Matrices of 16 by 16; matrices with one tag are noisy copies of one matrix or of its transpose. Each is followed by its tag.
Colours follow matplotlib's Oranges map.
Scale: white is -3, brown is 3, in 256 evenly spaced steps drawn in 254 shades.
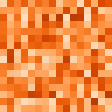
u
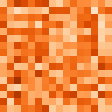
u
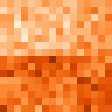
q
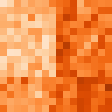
q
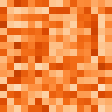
u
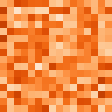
u
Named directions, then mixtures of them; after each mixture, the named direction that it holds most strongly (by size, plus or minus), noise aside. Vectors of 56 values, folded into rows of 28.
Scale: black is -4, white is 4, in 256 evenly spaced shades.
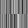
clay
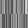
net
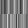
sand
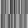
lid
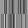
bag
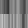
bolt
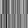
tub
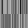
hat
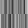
bag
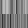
bolt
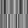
sand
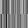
tub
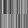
hat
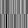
tub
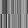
tub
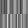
sand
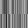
tub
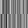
tub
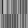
hat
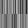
hat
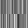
clay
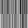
hat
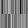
hat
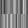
sand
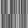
lid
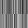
clay
